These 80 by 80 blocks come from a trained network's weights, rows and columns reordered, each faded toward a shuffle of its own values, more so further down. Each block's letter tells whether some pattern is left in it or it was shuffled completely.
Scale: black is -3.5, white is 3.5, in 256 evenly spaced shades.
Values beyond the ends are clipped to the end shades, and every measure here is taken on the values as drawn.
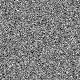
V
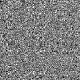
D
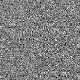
D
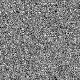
D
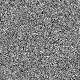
V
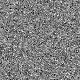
V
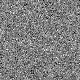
V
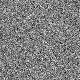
V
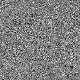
D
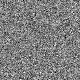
V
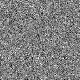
D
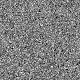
V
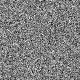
V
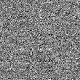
D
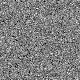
V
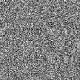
D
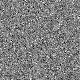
V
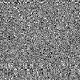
D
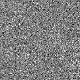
D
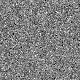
V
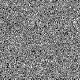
D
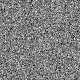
V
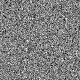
V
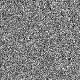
D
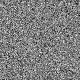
V
